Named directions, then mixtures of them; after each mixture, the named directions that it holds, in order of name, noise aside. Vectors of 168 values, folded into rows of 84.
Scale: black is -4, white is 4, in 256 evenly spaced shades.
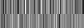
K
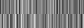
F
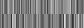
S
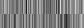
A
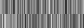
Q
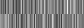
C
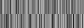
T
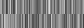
Q, T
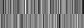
K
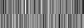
F, K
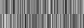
Q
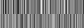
C, K, Q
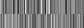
K, Q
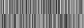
A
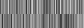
A, F, S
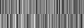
F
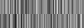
F, Q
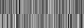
C, F, S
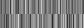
K, T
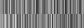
F, Q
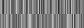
T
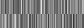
C, Q, T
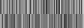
A, F, K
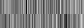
A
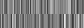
S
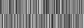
A, F, T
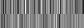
K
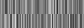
F, Q, S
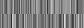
S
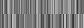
S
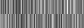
C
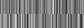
F, Q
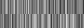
A, Q, S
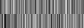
Q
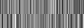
F, S
